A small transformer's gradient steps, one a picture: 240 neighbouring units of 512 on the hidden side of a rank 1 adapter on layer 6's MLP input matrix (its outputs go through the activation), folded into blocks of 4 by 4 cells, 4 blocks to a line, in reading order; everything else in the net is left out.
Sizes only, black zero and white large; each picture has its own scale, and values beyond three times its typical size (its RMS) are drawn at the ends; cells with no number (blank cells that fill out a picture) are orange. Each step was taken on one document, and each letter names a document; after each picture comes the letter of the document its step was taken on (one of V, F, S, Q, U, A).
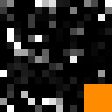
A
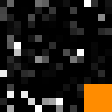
A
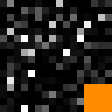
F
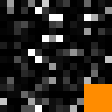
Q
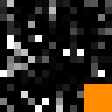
A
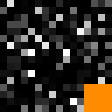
F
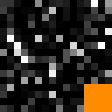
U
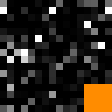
U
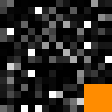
F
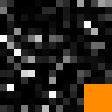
U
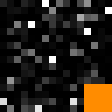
Q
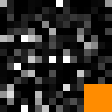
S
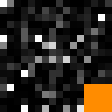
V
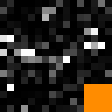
U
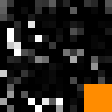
A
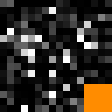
F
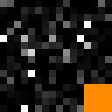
F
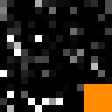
A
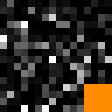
V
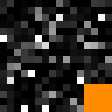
F
